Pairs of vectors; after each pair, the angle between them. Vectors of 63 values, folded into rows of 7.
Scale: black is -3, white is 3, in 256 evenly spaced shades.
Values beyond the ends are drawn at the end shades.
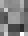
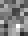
partly opposed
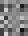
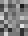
nearly parallel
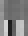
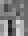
nearly parallel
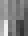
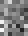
partly aligned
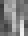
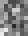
partly opposed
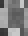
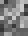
orthogonal
